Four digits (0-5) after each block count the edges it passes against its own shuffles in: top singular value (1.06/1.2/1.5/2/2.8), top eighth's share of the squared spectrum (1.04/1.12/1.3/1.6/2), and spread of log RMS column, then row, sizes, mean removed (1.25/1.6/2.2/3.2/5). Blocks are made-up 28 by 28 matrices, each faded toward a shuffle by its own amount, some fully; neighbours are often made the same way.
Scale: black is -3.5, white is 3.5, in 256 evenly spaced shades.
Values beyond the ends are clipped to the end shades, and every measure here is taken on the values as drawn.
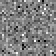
0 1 0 0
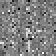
2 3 1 0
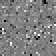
0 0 0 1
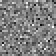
0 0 0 0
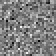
0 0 0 0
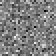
0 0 0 0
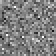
0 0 0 0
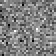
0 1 0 0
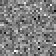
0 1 0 0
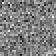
0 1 0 0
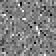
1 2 1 0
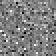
1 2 0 0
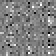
3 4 2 1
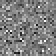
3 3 1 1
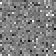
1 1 0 0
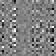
4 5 3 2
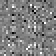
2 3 1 0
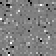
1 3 1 1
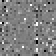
3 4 2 1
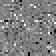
2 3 1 1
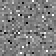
2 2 0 0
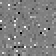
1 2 0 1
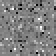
2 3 1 0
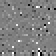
3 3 1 1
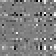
3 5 2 3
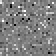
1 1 0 1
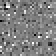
2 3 1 1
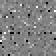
2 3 0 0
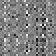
3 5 2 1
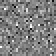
1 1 0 0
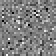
2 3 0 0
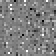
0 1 0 0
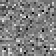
1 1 0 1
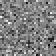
1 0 0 0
